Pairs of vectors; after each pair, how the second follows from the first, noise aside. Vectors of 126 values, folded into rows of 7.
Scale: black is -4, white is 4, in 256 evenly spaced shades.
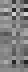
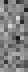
shuffled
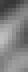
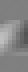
partly zeroed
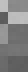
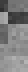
negated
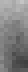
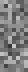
shuffled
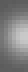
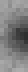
negated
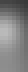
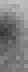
negated
